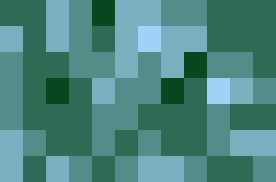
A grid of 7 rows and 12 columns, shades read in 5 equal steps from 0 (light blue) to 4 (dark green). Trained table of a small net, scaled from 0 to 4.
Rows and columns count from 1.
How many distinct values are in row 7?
3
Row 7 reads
1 3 1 2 3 2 1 1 2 3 3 2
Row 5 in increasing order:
2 2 2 2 3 3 3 3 3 3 3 3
